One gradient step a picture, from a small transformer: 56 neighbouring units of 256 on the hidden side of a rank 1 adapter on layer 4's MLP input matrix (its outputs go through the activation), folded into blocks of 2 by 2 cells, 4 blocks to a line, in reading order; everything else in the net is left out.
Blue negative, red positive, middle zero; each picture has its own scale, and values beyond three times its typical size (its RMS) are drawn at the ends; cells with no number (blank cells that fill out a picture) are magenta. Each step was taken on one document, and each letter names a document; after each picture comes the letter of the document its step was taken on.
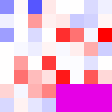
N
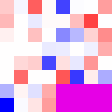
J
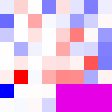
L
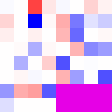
N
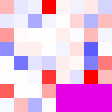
L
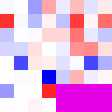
L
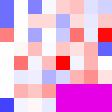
N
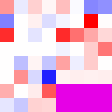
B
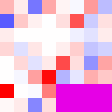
L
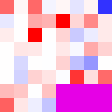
J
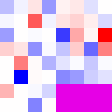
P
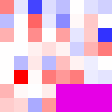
J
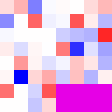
P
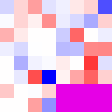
L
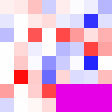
N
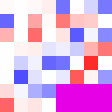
N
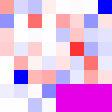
P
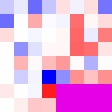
P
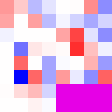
P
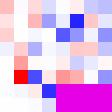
P
